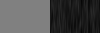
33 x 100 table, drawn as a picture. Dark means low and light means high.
It is made of 1 by 2 panels. Panel 1,1: middling, flat. Panel 1,2: very low, streaked downward, faint in contrast.
